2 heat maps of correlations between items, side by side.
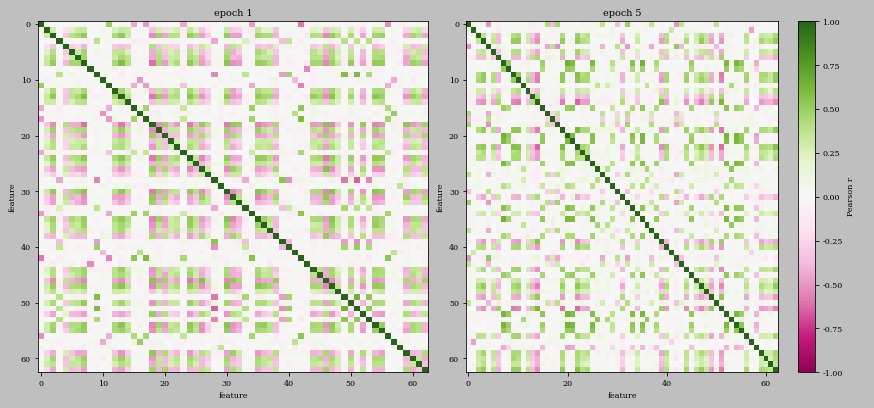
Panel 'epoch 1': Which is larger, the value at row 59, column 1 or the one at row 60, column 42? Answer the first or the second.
the second
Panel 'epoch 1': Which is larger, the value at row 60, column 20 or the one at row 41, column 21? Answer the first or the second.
the second
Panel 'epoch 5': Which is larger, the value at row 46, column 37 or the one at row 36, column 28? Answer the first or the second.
the second
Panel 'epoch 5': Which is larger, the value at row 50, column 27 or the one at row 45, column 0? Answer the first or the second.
the first
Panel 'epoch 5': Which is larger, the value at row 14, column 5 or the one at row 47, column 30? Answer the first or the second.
the second
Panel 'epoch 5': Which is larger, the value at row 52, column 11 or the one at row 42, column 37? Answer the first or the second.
the first
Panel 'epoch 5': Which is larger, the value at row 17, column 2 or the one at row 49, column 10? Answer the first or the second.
the first
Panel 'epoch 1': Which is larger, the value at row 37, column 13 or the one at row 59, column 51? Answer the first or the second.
the first
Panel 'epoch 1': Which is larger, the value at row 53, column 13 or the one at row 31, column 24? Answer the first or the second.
the first
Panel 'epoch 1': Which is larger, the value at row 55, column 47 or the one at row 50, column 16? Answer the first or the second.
the first
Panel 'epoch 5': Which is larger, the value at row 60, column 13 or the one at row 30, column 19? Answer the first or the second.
the second
